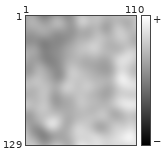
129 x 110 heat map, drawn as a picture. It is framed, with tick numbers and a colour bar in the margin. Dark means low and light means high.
The ninth with the lowest average is the top left. Overall the values sit about 70% of the way up the scale. The field climbs toward the bottom right. No single row or column stands out from its neighbours.
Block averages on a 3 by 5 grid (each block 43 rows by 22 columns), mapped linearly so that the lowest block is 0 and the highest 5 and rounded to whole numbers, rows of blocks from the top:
00233
21325
22435
